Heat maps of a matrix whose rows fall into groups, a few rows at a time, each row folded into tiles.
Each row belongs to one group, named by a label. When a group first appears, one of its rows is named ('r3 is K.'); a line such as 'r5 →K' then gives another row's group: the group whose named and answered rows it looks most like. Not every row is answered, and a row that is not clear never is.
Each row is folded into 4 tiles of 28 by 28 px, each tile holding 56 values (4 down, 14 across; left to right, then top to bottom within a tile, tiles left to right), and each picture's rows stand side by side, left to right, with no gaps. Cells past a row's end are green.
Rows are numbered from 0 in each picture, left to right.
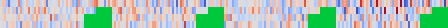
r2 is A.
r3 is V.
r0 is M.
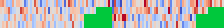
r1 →A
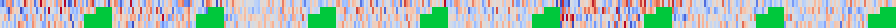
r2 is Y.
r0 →V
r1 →M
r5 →A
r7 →A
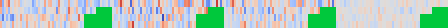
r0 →Y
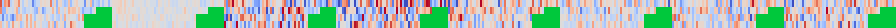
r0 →Y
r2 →Y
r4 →A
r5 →V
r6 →A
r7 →A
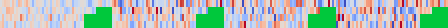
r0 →M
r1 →M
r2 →V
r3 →A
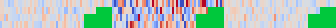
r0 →A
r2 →M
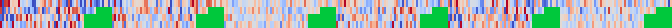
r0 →Y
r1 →A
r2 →A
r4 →Y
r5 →V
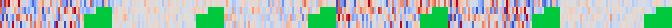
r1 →A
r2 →A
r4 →Y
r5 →M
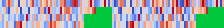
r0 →V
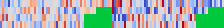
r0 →A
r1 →Y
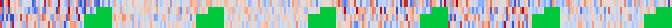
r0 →Y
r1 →A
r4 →Y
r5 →V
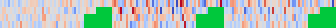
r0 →A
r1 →M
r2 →V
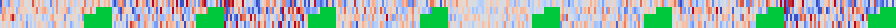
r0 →A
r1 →V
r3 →M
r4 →Y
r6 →M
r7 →Y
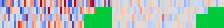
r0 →V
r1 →M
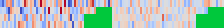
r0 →V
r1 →M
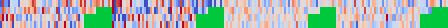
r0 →A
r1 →Y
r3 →M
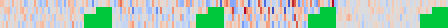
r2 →M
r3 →A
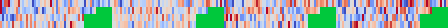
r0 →Y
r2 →A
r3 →V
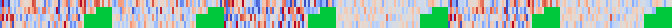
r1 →V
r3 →M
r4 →A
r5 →M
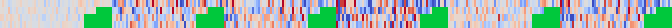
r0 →A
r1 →V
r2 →Y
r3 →Y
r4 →M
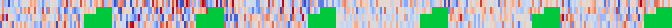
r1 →V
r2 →Y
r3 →V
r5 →A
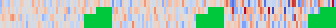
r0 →A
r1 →A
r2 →M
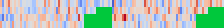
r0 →Y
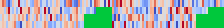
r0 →M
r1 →Y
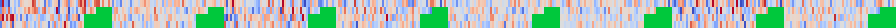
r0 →A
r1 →A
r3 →M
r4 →A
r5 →V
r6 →V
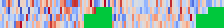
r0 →V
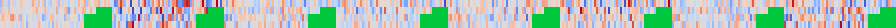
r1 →V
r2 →Y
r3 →V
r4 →A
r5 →M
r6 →A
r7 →Y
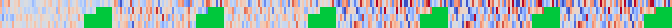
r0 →Y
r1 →M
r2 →M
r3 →V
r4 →V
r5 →V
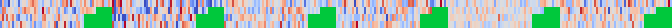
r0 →A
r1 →Y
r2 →Y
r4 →M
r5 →M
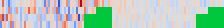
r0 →A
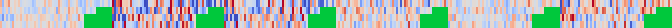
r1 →Y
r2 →Y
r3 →M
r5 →A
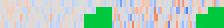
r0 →M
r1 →A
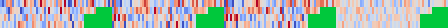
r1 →A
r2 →A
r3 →M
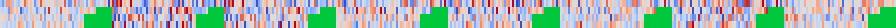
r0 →V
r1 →Y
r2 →Y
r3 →M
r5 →V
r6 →V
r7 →A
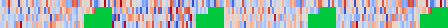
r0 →V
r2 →M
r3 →V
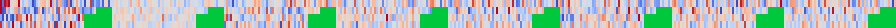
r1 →M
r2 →A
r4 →V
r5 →Y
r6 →M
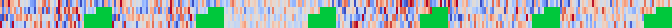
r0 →Y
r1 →Y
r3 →V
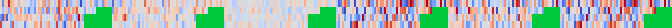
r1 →A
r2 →A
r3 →V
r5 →V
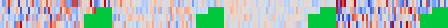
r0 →V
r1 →Y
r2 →M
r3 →Y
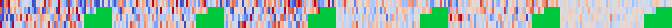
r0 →Y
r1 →V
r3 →V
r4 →A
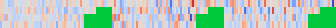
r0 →A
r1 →A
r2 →V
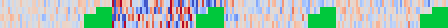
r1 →Y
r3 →M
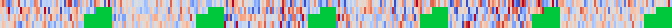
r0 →M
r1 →Y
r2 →Y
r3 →A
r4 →V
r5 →M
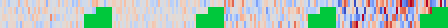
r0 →M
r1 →M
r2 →Y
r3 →V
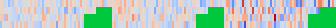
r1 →M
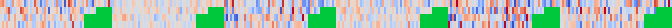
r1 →A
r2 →Y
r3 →M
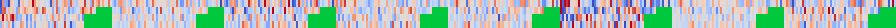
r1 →V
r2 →V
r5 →Y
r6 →V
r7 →M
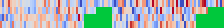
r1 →V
